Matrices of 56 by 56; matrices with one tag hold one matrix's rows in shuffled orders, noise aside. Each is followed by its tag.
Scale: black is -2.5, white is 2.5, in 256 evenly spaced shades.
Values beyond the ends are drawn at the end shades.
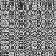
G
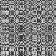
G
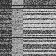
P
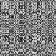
G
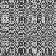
G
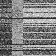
P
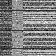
P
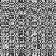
G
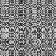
G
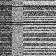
P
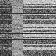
P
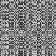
G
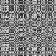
G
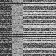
P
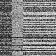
P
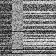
P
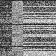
P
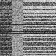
P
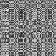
G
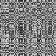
G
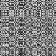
G
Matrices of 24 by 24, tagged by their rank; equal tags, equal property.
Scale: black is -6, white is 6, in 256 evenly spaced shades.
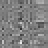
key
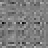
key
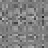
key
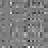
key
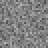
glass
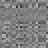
key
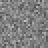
glass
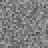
glass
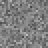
glass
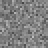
glass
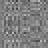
key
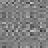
key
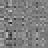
key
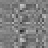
key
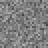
glass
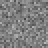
glass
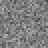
glass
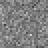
glass
